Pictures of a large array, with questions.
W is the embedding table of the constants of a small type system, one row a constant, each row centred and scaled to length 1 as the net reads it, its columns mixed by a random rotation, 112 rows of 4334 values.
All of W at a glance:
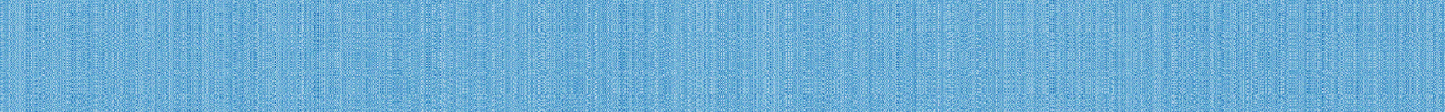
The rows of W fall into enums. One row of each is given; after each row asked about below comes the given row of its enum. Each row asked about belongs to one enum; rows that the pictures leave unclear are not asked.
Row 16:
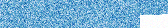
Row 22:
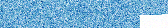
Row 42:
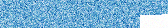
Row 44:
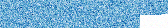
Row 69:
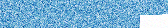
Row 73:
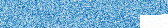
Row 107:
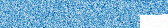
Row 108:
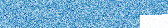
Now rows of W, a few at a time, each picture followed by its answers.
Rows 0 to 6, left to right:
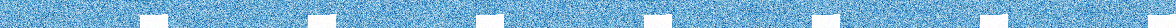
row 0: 107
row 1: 108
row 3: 107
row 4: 22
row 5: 69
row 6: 22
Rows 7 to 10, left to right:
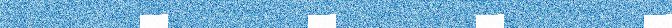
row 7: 16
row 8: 69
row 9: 107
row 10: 69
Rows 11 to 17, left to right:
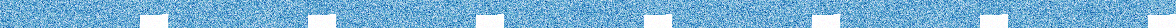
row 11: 69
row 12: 16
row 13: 44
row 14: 22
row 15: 44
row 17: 22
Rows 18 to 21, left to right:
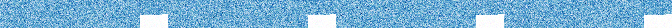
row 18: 16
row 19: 107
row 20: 108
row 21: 16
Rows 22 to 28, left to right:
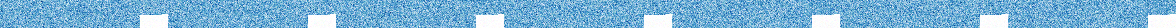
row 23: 69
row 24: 107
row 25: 44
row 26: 16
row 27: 44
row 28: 16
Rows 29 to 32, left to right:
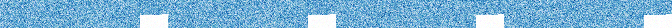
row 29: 16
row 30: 16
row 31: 107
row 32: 108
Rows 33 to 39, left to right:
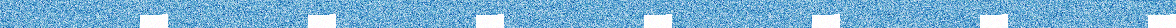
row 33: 69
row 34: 44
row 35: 42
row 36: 108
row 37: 69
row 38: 73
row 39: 107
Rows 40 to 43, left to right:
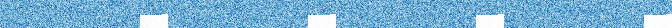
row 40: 44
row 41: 108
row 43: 69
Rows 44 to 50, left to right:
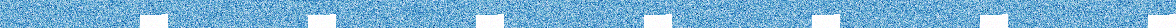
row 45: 107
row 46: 22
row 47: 42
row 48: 108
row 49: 69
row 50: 44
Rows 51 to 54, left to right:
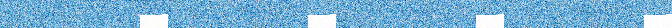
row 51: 107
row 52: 22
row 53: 69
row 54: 22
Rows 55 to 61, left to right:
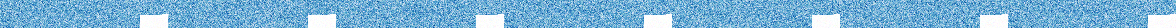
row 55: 69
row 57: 22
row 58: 69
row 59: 73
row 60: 42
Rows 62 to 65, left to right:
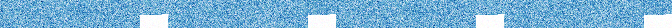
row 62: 22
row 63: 16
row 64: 22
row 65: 16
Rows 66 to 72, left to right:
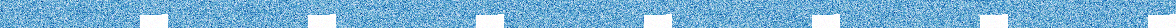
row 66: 22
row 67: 22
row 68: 108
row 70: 73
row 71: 107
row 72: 42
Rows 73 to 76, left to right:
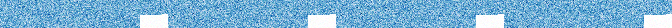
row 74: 108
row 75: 108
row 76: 69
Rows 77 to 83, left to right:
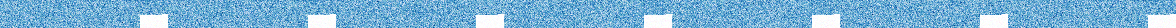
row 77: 107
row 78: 107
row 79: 22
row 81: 16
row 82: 44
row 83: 107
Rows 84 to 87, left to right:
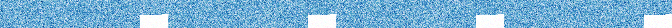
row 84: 22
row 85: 16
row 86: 16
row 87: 44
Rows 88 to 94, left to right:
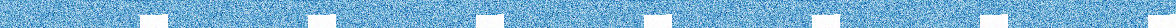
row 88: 107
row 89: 107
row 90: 44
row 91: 107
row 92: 107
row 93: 16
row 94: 42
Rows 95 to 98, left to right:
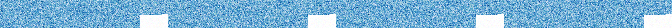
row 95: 22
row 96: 44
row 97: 44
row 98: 42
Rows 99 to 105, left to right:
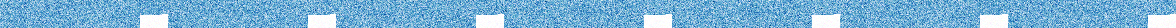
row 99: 16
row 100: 69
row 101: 73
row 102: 22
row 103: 22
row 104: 16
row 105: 69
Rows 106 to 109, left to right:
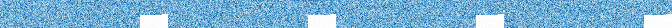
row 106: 42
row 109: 69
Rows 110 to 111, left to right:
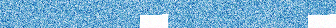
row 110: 69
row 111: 16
